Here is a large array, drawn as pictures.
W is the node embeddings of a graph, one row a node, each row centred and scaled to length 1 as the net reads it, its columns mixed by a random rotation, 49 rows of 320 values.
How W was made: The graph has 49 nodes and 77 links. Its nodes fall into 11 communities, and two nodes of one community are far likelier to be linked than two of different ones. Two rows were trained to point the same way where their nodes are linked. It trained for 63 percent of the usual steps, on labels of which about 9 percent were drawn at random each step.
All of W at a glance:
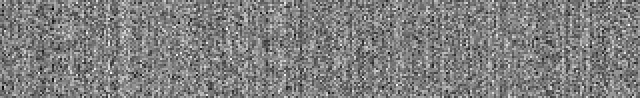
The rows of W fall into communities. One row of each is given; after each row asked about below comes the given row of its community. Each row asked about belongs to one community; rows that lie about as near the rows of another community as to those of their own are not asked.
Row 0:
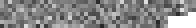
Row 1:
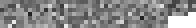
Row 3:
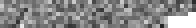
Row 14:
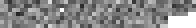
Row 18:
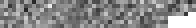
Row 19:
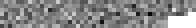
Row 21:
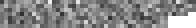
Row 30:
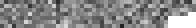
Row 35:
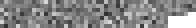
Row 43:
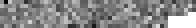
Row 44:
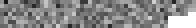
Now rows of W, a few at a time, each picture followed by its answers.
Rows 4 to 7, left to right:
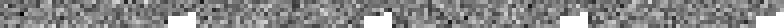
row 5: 30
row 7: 44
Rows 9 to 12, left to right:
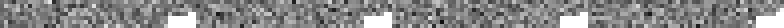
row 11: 35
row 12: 3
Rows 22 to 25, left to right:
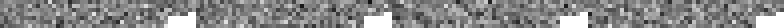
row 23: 43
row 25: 18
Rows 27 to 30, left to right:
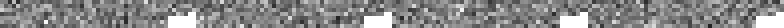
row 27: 3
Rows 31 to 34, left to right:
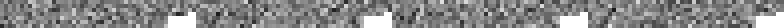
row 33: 21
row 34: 18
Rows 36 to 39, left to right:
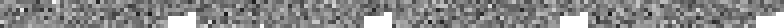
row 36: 19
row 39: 21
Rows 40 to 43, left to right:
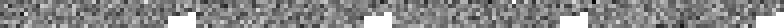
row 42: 0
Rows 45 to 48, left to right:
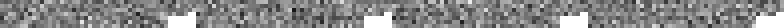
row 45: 44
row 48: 1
